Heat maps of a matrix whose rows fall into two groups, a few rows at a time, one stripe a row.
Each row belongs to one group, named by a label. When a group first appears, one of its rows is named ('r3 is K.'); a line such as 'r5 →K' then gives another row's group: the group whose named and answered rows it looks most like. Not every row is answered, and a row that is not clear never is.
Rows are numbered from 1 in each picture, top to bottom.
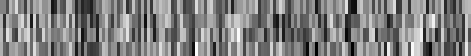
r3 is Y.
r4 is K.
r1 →K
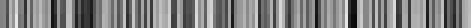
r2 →K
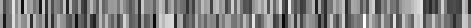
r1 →Y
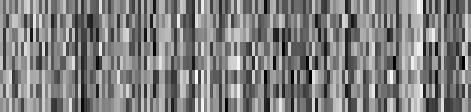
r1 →Y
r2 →K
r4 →Y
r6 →Y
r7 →Y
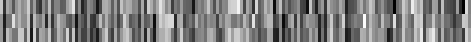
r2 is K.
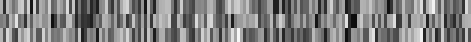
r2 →K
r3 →Y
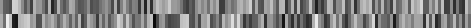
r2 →Y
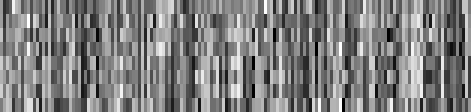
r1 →K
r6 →Y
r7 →Y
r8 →Y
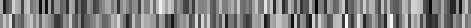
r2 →Y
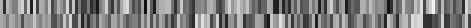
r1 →K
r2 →Y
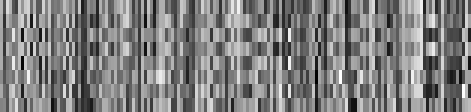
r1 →Y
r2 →K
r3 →Y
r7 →Y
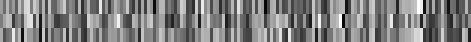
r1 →Y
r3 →Y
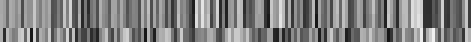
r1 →Y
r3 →K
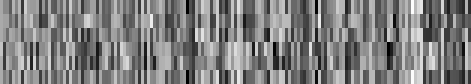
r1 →Y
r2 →Y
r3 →Y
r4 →K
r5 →K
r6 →Y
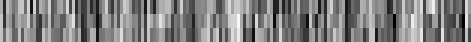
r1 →K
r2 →K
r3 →Y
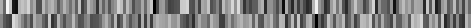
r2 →K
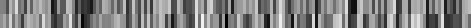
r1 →K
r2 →Y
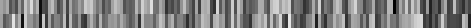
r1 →Y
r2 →Y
